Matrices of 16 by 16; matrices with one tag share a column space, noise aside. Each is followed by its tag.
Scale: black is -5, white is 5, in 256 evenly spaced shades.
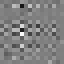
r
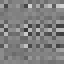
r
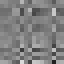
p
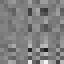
p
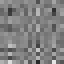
p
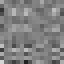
p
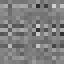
r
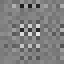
r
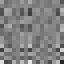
p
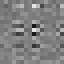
r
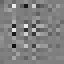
r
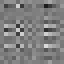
r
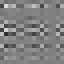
r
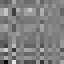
p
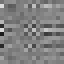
r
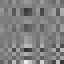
p
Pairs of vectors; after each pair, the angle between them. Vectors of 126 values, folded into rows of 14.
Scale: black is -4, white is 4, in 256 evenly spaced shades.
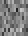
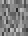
nearly parallel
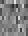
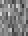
partly opposed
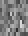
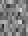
partly aligned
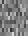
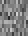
nearly opposite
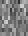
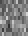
orthogonal
